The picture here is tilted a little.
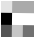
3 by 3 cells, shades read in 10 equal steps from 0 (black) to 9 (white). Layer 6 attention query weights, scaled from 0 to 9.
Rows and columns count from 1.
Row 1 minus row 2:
8 -3 -3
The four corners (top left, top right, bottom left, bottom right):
8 6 3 4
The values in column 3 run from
4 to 9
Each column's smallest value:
0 6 4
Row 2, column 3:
9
